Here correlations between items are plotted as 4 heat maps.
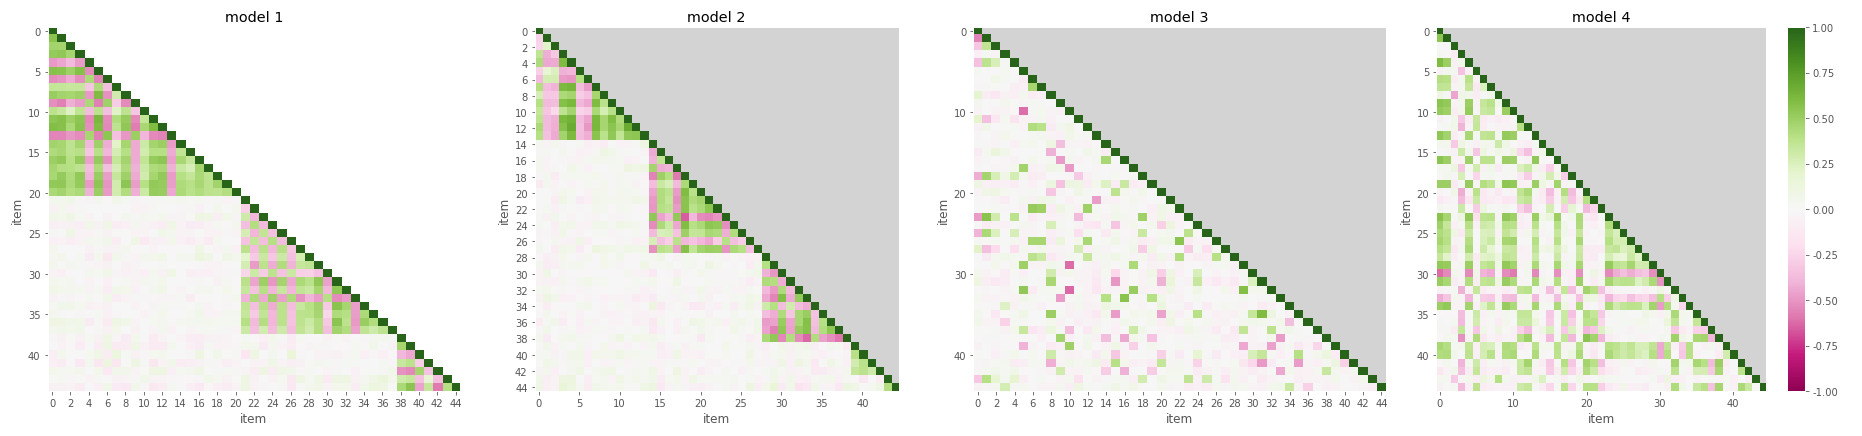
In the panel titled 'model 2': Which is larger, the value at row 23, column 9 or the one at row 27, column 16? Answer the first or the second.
the second
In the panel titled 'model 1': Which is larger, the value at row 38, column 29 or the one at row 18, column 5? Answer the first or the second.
the second
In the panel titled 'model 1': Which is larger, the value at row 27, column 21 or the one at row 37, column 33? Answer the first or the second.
the first
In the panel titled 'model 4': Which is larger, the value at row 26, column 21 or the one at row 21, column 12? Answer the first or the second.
the second
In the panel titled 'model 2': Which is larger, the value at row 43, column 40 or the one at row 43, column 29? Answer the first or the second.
the second
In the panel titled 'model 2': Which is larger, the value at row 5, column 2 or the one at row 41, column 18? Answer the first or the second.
the first
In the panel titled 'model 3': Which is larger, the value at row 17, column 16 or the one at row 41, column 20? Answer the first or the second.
the second
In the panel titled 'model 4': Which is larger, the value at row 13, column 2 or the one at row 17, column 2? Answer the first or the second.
the second
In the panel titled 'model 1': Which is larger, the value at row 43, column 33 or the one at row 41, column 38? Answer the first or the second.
the second
